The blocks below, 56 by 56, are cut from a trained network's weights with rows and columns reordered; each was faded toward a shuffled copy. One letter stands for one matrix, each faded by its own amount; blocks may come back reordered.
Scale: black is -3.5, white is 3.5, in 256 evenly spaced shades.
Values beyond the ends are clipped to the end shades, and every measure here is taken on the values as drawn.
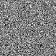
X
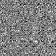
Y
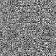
Y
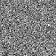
X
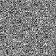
Y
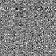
Y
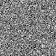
X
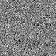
X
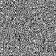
X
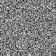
X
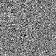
X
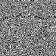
Y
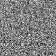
X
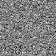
Y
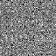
Y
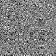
Y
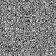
Y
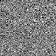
Y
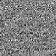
Y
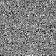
Y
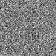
X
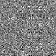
Y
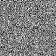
X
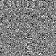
Y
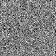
X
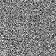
X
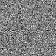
X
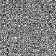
Y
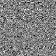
Y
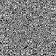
Y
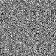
X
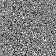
X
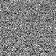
Y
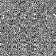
Y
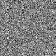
X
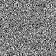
X
